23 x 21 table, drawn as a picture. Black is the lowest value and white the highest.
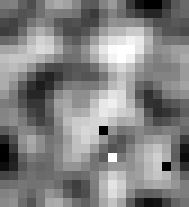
Histogram: bell-shaped. Lone odd cells: 3, 1 higher and 2 lower than their neighbours. Mirror symmetry: none. Grain: blotchy.
